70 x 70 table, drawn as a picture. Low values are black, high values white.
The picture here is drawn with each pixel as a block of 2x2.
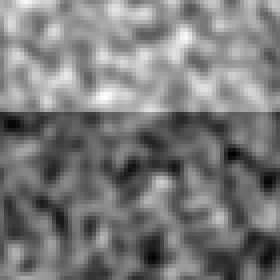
Lone odd cells: none. Grain: blotchy. Seam: horizontal, 40% of the way down, the top part higher.
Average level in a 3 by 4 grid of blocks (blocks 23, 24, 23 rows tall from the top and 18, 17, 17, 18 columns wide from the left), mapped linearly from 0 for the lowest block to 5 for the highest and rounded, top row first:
5 5 5 4 / 1 1 1 1 / 0 1 1 0
